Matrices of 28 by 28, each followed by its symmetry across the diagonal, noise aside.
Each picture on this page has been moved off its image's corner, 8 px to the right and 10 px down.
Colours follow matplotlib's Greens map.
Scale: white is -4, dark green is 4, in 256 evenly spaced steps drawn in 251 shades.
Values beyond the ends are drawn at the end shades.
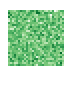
neither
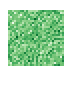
symmetric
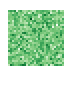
neither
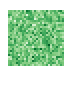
neither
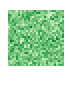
neither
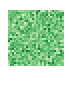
symmetric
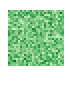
neither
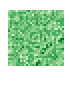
symmetric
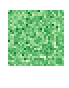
symmetric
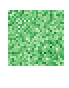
symmetric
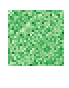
symmetric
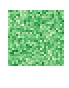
neither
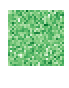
neither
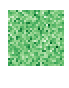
neither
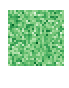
neither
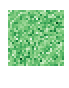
symmetric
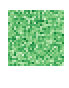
neither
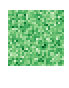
symmetric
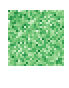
symmetric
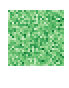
neither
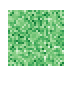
symmetric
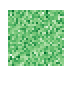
neither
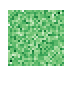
symmetric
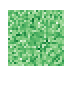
symmetric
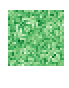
symmetric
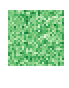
neither
